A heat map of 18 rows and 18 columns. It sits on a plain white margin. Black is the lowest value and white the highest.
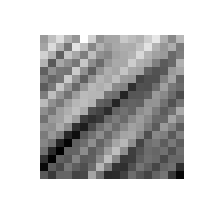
Average level on the scale: 50%. Slope: up to the top. Grain: diagonal, up to the right.
